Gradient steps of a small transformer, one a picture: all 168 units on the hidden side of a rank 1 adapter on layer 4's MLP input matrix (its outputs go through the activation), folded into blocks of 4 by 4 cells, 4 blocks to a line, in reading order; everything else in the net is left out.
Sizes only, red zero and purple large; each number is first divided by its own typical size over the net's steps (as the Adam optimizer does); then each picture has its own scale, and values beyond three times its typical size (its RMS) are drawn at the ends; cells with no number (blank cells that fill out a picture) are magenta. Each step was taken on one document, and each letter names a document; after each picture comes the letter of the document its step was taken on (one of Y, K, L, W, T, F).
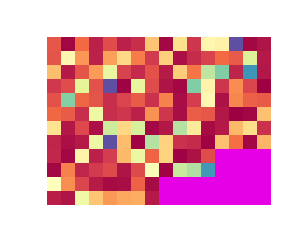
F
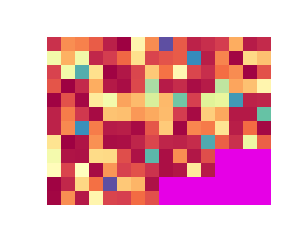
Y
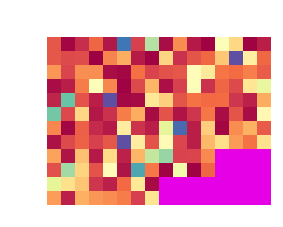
F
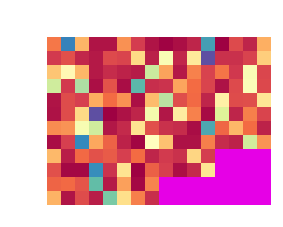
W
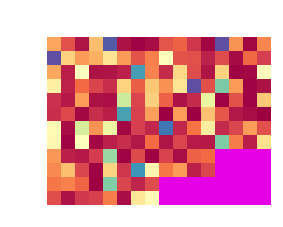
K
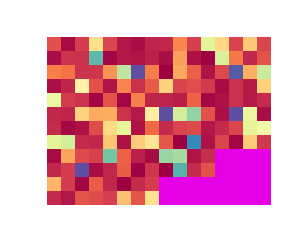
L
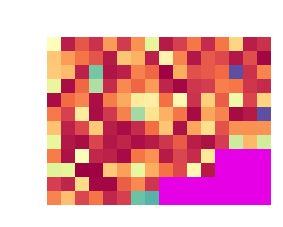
Y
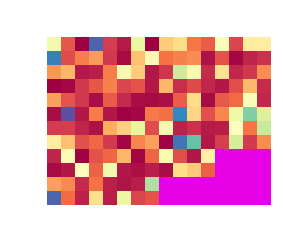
L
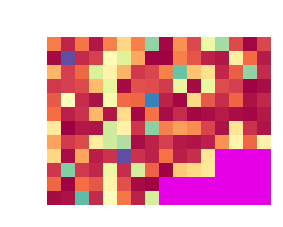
F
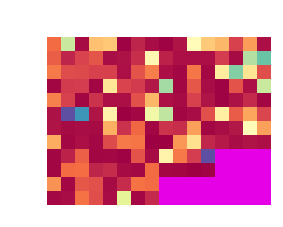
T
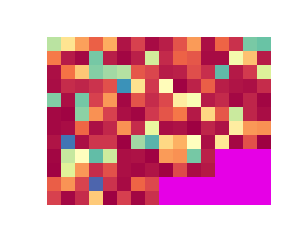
L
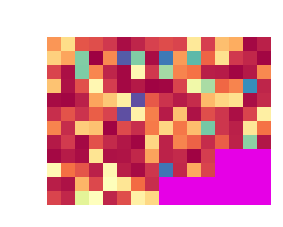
Y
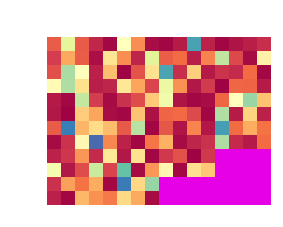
W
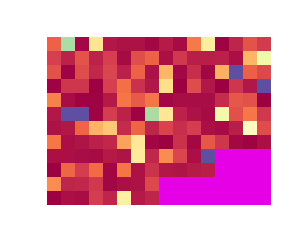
T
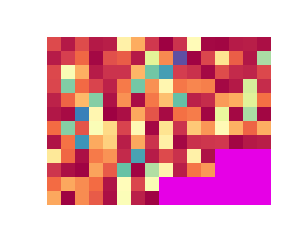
W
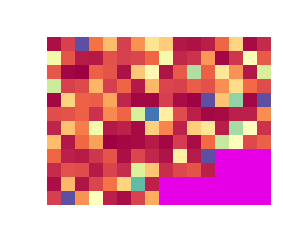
Y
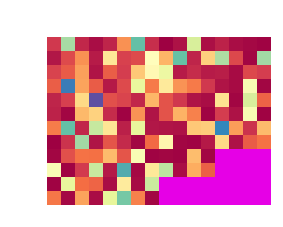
W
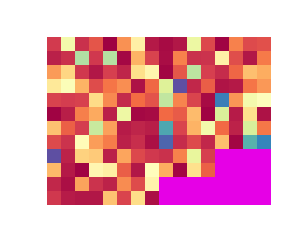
W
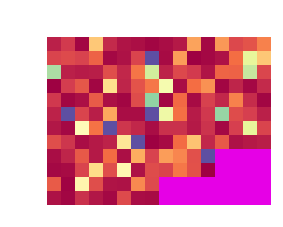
T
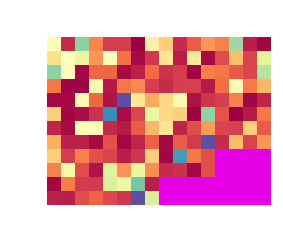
Y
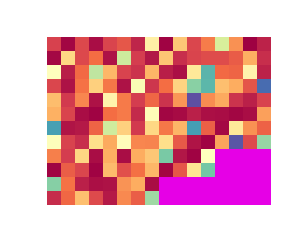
F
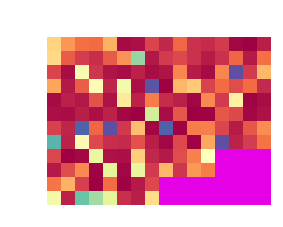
K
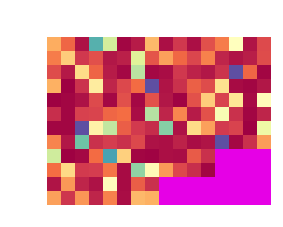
K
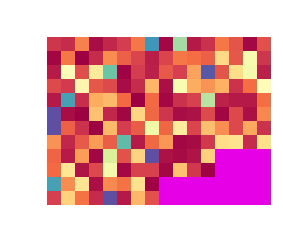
F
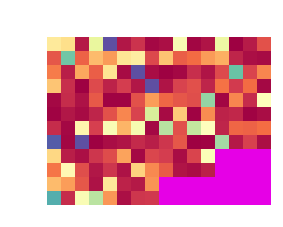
K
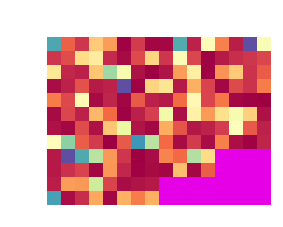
L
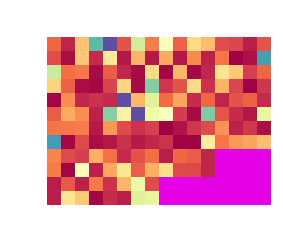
Y
